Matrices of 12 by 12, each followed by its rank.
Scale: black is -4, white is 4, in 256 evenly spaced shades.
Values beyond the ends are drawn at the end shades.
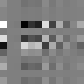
one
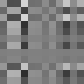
one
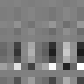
one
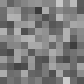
full rank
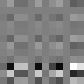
one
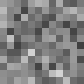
full rank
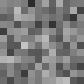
full rank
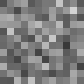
full rank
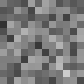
full rank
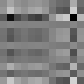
one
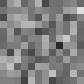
full rank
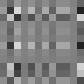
one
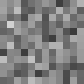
full rank
